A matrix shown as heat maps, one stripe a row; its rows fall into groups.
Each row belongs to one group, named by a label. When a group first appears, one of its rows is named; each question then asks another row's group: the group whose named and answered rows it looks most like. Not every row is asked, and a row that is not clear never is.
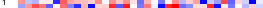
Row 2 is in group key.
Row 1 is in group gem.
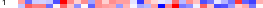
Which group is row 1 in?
gem
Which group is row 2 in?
key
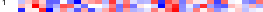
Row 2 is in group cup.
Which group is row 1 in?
key
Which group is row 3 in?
key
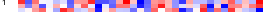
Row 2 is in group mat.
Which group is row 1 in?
mat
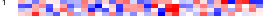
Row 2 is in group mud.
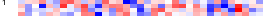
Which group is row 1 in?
cup
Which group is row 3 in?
mat
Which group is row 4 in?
mat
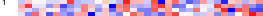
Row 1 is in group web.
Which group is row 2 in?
mat
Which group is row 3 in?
mat
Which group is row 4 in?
mud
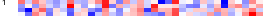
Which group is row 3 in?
mud
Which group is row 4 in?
mud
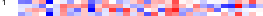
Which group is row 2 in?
gem
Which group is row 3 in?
key
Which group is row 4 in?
mud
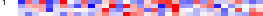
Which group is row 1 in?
key
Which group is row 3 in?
mud
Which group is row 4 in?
web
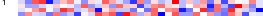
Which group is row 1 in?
cup
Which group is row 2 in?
mat
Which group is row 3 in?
cup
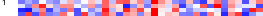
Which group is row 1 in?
web
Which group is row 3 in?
web
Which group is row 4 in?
key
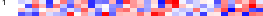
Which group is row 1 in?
mud
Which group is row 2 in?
mud
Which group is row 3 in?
mat
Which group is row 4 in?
web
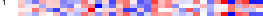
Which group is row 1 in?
mat
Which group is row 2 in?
mat
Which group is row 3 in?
cup
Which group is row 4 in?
mat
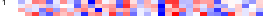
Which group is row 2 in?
key
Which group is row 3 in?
gem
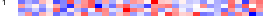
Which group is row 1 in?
web
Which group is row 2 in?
mat
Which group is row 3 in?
web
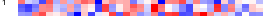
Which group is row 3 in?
web
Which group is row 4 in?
key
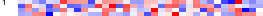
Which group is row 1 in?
gem
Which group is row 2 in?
key
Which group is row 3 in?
key
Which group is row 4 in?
mud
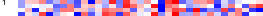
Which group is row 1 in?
key
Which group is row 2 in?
web
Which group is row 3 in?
gem
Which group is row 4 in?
key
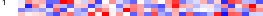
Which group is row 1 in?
cup
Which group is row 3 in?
web
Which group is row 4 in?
cup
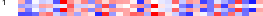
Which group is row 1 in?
gem
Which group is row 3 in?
gem
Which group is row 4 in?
web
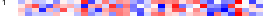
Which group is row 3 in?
gem
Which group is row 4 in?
mat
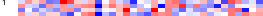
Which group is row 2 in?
gem
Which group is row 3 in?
web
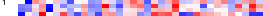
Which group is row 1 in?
mud
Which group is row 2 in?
mud
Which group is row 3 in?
mud
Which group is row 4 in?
key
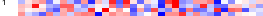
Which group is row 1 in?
key
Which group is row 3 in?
cup
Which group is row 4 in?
gem
